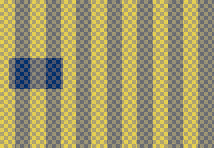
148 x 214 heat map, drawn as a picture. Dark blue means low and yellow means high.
The middle left is the ninth with the lowest average. Upright stripes repeat 7 times across the table. An odd patch, lower than its surroundings, sits in the middle left. No overall slope runs across the table.
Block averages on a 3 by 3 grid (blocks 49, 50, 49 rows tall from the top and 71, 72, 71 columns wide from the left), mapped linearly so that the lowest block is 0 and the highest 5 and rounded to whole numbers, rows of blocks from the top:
5 4 4
0 4 4
5 4 4
